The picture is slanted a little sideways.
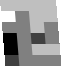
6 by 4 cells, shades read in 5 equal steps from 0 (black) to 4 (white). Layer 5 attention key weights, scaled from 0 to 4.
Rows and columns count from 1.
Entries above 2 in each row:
4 3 1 0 2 0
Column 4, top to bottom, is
3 3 2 2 3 2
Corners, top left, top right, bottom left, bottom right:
3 3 1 2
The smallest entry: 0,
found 2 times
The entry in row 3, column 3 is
3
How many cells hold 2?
10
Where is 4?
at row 2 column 1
